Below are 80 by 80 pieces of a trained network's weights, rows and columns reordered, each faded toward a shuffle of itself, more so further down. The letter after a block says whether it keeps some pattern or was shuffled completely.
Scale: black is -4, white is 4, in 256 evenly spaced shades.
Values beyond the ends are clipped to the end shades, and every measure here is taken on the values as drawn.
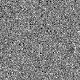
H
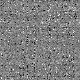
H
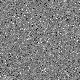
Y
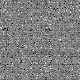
H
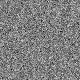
Y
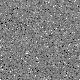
Y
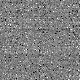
H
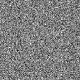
H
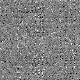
H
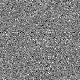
H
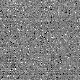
H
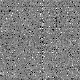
H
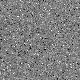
Y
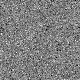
Y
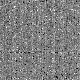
H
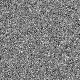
Y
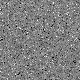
Y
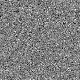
H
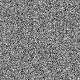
H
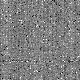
H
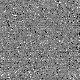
H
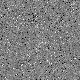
Y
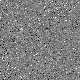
Y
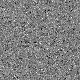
Y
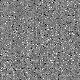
H
